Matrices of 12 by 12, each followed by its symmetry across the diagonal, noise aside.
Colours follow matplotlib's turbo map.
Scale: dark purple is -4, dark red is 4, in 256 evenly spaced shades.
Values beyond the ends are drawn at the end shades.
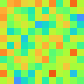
symmetric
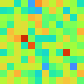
neither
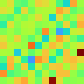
symmetric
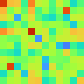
symmetric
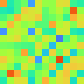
symmetric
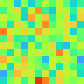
neither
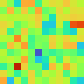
neither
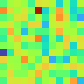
neither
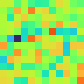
neither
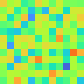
symmetric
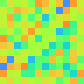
symmetric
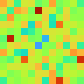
symmetric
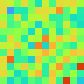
symmetric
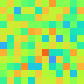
neither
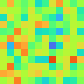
neither
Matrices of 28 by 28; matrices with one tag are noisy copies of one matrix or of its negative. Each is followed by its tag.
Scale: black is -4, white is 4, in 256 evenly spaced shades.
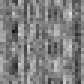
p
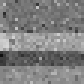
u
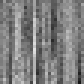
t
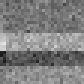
u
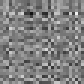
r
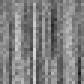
t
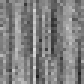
t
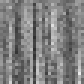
t
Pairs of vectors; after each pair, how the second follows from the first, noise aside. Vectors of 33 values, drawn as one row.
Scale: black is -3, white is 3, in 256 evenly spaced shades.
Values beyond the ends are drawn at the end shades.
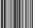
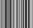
wrapped around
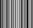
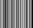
wrapped around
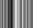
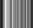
wrapped around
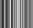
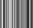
wrapped around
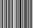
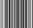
shuffled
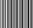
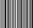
wrapped around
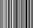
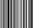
wrapped around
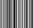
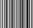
wrapped around
